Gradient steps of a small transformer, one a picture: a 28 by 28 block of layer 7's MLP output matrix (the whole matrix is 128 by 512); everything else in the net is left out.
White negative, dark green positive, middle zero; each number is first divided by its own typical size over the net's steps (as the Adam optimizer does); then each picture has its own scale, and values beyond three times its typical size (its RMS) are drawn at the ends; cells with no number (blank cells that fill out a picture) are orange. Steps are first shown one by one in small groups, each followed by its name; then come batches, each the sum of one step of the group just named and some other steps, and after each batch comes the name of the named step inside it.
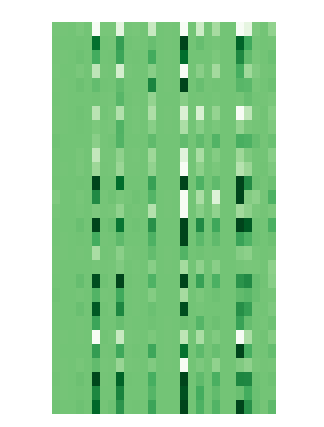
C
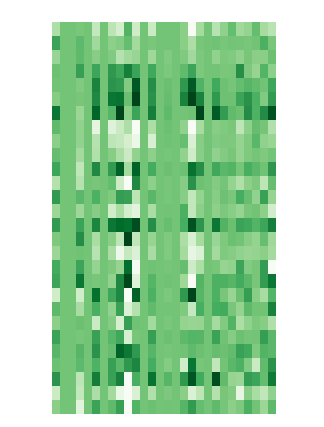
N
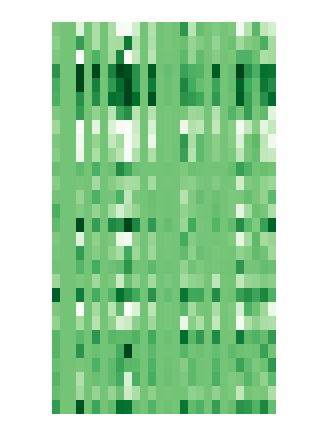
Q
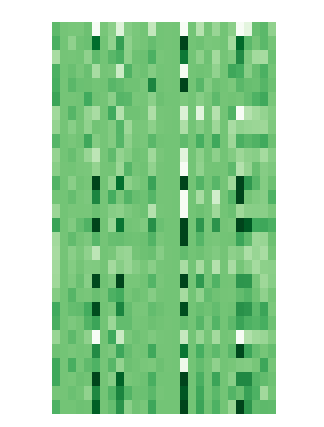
C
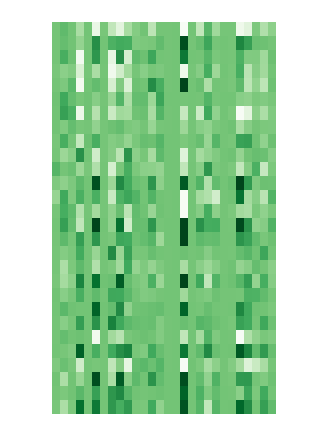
C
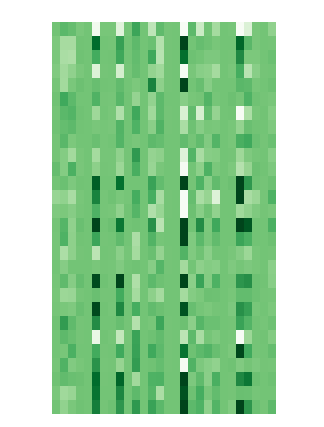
C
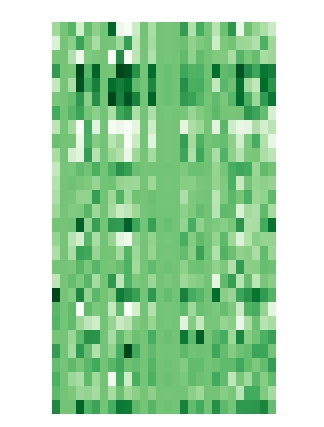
Q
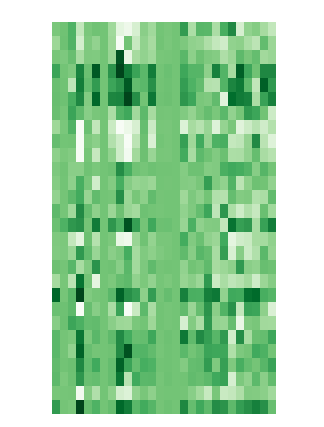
Q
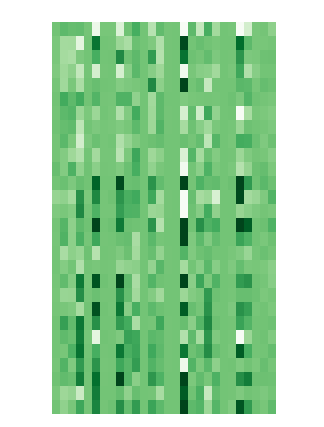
C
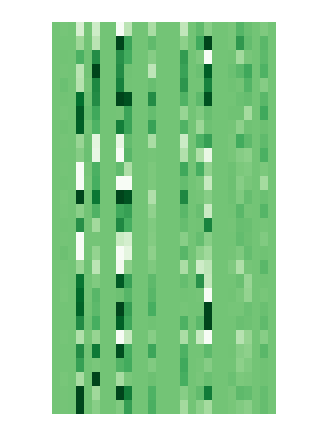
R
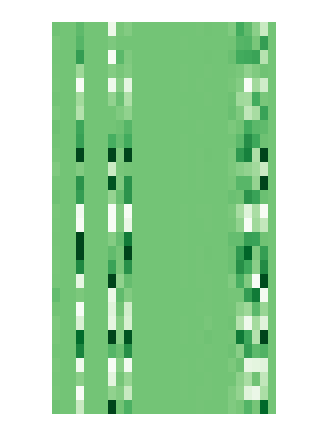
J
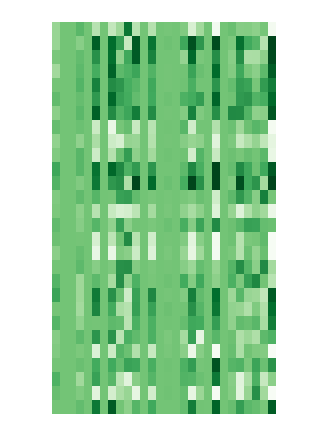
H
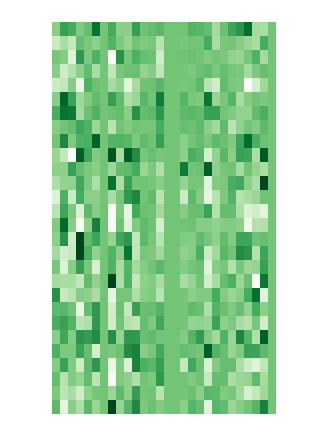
J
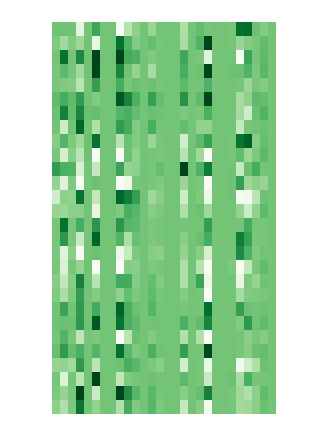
R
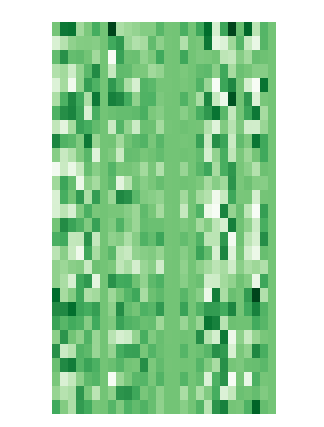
R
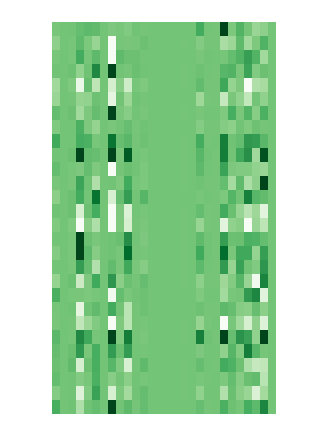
J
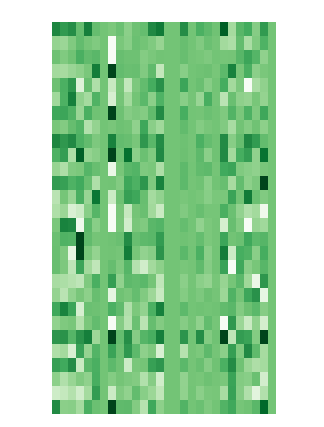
J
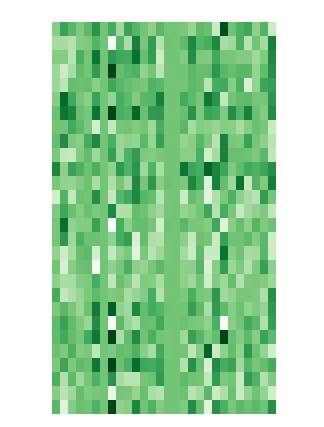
H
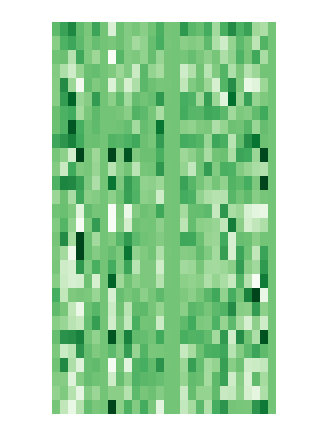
J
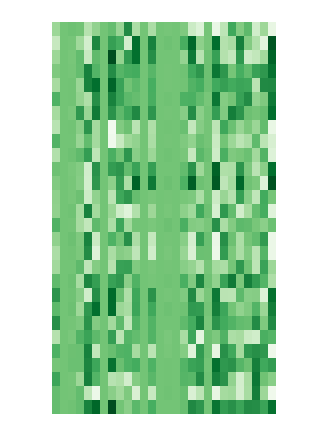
H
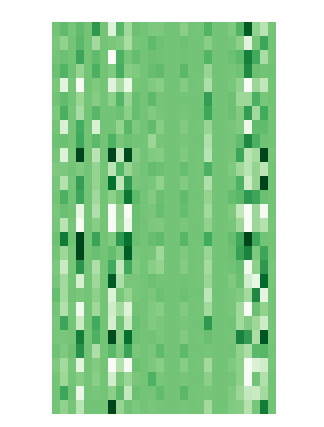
J
